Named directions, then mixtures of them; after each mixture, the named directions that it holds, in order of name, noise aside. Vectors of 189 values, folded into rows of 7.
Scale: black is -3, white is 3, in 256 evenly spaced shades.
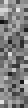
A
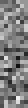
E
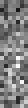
A, E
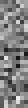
E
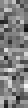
A, E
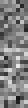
E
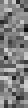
A, E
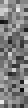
A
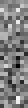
A, E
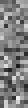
E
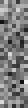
A
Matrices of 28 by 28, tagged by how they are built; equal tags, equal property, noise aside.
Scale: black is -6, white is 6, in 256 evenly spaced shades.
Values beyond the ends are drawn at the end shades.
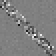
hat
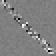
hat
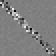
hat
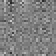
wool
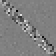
hat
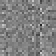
wool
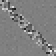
hat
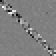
hat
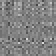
wool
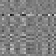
wool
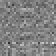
wool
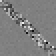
hat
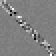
hat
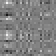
wool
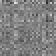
wool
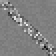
hat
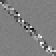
hat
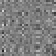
wool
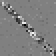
hat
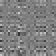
wool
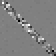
hat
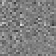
wool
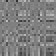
wool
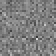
wool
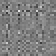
wool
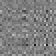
wool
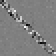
hat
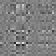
wool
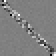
hat
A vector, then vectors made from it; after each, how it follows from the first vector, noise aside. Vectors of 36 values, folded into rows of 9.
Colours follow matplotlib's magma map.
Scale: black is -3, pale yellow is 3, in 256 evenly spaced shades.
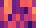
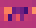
partly zeroed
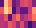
copied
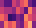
reversed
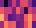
reversed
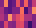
sign-scrambled
